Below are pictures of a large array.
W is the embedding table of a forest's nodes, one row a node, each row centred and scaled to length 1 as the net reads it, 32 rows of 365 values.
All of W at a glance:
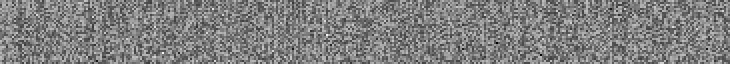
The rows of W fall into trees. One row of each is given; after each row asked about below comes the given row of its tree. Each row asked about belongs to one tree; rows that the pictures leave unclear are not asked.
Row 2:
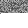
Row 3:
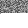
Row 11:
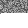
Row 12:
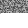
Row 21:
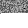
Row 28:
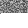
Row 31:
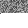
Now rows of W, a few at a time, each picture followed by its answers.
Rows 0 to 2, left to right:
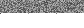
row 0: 2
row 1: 3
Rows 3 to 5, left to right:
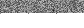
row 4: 28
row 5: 3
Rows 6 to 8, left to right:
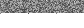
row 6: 28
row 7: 2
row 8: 28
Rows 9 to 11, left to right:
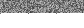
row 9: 11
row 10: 21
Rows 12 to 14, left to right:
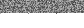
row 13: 31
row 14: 3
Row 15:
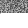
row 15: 11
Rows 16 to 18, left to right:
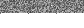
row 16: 31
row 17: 21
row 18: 11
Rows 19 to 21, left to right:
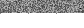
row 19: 3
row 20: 31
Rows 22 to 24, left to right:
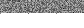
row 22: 11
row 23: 2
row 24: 12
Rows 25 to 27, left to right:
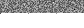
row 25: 2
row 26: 31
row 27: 11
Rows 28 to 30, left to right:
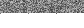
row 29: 28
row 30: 21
